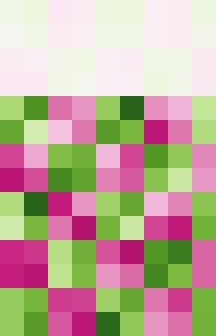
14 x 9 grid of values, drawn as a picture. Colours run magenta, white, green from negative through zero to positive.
No single row or column stands out from its neighbours. No overall slope runs across the table. On average the colour sits 50% of the way up the scale. The top part is calmer, up to a seam about 30% of the way down. A checkerboard runs through the table.
